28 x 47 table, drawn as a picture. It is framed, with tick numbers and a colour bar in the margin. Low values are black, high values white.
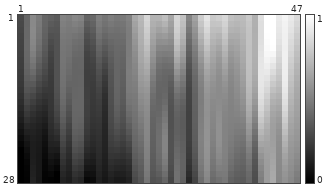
Ninth with the highest average: top right. Slope: up to the top right. Grain: streaks running down. Lone odd cells: none. Ninth with the lowest average: bottom left.
